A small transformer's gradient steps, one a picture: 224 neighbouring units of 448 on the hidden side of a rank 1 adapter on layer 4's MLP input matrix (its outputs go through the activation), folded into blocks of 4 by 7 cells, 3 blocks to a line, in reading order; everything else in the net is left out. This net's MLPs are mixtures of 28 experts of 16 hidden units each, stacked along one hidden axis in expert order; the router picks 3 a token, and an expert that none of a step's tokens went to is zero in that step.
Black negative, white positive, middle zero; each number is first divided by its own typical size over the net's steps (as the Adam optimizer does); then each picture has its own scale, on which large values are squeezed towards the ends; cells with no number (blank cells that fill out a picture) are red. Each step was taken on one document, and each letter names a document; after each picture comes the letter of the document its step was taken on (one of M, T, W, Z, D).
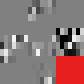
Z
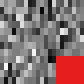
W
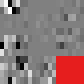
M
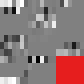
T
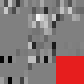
T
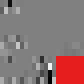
M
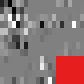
M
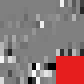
Z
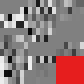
W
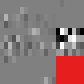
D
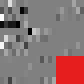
M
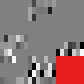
Z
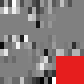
Z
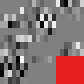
W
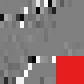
W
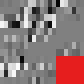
W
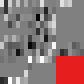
T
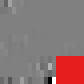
M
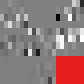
D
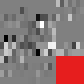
D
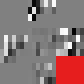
Z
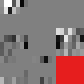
M
